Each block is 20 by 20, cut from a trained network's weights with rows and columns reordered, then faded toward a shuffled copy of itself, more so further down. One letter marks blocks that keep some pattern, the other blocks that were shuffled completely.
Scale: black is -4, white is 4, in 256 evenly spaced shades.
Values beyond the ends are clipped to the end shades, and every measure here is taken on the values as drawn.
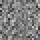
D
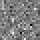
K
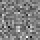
D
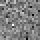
K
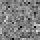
K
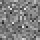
K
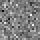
K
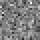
K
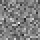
D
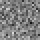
K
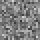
K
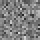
D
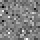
K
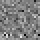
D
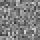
K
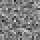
K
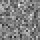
K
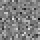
D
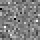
K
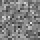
K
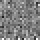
D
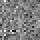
D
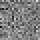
D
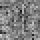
D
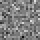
K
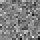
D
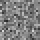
K
